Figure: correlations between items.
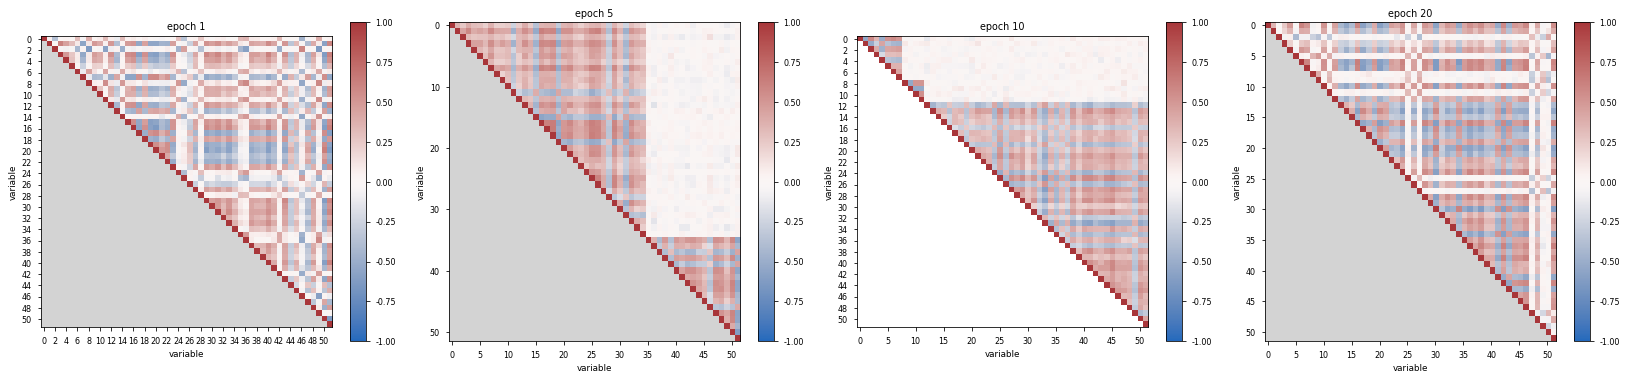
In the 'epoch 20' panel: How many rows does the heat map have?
52
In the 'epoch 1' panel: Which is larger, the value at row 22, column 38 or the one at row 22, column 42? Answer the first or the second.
the second
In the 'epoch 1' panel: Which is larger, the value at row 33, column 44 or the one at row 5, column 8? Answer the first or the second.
the second
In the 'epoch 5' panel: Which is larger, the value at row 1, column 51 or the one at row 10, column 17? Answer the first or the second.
the second
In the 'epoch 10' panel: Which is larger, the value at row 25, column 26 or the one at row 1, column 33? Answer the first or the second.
the second
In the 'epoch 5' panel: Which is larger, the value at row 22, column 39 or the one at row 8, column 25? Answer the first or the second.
the second
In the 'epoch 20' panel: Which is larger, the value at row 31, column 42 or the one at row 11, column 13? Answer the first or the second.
the first
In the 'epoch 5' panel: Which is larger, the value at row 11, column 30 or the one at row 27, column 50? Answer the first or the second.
the second
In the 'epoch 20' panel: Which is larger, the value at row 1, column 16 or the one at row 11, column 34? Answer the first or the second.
the first
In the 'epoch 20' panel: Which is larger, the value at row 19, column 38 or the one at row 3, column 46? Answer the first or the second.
the first
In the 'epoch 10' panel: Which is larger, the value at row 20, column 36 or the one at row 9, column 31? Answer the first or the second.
the first
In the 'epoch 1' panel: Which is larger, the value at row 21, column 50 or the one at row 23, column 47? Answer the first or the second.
the first
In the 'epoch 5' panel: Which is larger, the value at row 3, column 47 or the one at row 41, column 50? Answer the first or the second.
the second
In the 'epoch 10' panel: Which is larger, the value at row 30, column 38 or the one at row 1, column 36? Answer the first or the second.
the first
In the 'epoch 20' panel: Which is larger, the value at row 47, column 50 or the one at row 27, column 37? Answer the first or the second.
the first
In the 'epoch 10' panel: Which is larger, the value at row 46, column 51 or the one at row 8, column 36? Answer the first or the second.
the first
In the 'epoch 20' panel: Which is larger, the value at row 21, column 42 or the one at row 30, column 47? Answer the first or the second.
the second
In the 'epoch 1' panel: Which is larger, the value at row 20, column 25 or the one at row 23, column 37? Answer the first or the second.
the second
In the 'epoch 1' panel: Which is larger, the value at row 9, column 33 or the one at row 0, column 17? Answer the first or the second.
the first
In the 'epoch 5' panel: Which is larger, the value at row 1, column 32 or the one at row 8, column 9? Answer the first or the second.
the first
